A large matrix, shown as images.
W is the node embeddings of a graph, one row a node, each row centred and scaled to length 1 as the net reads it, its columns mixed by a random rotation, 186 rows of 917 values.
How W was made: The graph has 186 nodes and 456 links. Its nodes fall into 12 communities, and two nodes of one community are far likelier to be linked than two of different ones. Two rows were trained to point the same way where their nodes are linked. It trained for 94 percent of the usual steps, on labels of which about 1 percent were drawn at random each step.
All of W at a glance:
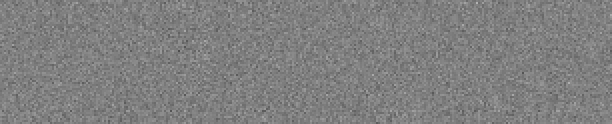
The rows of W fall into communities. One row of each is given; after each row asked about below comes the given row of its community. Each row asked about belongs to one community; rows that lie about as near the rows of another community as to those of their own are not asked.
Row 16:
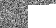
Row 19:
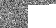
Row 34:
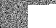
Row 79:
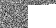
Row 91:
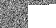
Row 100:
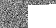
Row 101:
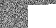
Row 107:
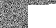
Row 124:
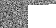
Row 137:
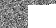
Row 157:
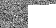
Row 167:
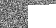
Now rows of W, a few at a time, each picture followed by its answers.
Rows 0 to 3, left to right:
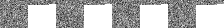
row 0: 124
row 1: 157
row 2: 101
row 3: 16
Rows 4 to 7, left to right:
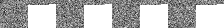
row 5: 16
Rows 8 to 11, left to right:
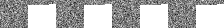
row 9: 16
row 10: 167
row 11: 91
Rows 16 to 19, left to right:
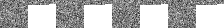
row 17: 157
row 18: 100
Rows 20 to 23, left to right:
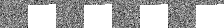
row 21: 16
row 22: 124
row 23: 157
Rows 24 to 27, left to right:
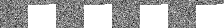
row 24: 124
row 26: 34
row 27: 101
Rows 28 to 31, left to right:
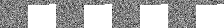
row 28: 34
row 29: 19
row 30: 19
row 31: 34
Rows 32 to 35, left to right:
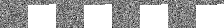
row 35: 91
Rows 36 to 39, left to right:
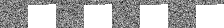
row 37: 101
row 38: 34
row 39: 124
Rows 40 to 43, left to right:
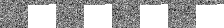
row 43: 101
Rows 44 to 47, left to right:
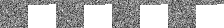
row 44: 16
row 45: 19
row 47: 107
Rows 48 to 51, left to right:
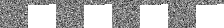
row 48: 167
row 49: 34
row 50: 137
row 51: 19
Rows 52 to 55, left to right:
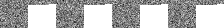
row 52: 124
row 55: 100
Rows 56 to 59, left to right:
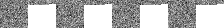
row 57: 16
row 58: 101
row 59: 16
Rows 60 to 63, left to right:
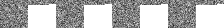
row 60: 107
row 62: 79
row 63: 34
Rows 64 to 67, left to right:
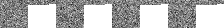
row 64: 79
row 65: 157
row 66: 107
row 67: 107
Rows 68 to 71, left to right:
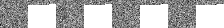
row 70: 124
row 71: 34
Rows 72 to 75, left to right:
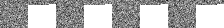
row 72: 79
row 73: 34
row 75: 167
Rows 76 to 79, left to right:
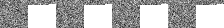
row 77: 167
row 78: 100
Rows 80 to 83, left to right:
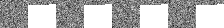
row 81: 79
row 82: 107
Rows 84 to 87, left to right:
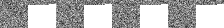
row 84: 101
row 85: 79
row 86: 107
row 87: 167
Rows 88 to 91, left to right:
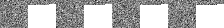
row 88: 124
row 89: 19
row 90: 79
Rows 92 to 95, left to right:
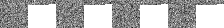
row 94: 100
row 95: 101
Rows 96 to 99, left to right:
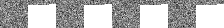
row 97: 124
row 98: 79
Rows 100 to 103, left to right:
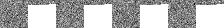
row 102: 100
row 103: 19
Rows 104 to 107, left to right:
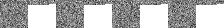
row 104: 16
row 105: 16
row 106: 100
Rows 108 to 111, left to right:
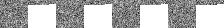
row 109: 157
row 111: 91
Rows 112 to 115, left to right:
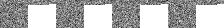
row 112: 107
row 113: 91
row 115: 19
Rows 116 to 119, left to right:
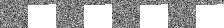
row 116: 107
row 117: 79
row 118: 157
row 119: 16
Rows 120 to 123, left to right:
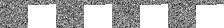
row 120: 167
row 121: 167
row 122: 101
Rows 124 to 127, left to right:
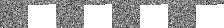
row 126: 167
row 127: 137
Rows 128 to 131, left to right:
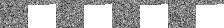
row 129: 107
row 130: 100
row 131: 157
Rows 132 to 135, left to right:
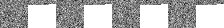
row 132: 107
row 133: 137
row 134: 167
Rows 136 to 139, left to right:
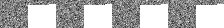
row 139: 100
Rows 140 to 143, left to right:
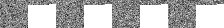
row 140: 167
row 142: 124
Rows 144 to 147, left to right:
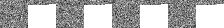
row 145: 107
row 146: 100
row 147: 16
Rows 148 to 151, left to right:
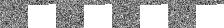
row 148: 79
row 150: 167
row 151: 79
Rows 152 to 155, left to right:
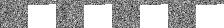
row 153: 34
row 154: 100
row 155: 100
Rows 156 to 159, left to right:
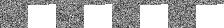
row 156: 157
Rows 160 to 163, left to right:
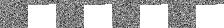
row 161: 100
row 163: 124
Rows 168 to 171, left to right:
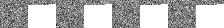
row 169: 157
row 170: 16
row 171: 107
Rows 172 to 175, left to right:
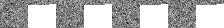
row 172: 107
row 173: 19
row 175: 101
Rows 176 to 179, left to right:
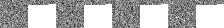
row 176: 19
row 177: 19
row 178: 16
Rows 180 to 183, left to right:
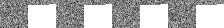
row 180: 19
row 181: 19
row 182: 101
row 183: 157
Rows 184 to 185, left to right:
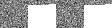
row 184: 124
